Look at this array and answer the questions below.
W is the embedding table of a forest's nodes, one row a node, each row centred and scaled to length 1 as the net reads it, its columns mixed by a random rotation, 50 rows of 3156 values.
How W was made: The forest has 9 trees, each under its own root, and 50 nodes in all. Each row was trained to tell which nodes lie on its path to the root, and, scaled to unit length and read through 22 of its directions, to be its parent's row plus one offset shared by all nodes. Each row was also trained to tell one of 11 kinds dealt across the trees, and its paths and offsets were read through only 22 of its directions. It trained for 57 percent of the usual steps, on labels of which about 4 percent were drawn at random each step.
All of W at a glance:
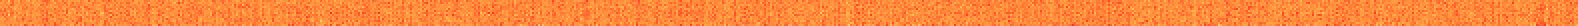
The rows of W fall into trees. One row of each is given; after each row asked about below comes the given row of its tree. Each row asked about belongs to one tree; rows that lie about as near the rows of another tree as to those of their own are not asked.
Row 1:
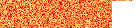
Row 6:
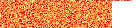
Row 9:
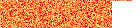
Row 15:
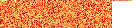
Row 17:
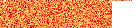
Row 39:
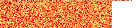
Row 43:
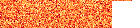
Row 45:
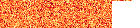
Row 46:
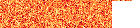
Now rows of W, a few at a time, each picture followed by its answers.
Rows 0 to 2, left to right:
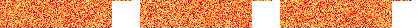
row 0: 1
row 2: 9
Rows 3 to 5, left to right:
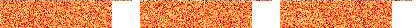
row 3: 39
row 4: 15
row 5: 1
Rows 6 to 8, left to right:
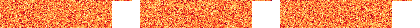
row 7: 43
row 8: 39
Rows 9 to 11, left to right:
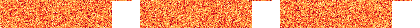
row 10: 46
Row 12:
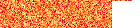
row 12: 46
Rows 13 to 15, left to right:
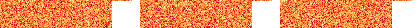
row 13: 6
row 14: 6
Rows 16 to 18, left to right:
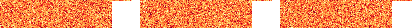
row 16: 9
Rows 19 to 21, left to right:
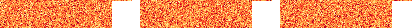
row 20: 46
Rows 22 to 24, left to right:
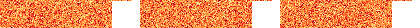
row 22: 17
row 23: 45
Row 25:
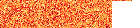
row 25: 39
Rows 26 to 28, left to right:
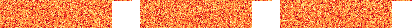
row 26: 39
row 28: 43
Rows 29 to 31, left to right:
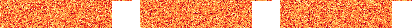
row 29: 46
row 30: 9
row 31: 43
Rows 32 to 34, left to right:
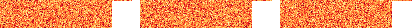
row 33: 6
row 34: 17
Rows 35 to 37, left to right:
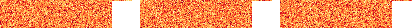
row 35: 17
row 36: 15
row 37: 45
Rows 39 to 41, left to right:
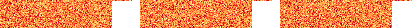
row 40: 6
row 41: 39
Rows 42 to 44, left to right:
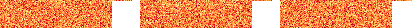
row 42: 17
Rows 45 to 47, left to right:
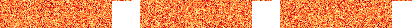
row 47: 46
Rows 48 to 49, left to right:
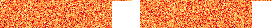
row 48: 39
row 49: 9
